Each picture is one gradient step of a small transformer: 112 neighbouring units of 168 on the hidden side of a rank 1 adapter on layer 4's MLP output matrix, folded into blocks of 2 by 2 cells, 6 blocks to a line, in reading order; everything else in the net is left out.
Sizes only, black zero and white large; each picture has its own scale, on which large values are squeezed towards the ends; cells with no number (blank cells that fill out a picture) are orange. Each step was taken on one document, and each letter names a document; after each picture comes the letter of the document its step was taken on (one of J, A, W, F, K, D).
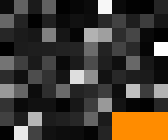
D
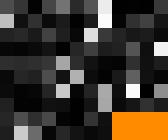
D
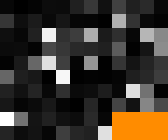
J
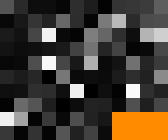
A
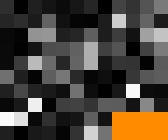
A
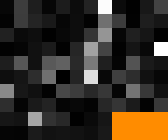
D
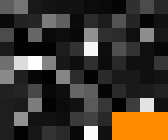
A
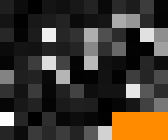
J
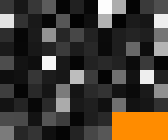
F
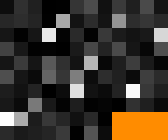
J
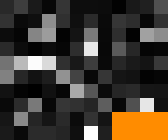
A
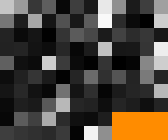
F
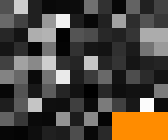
A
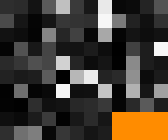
D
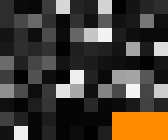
D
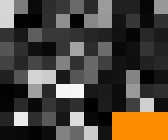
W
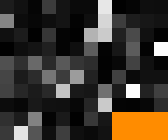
D
